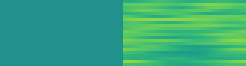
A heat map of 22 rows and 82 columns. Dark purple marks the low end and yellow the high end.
It is made of 1 by 2 panels. Panel 1,1: middling, flat. Panel 1,2: high, streaked across.
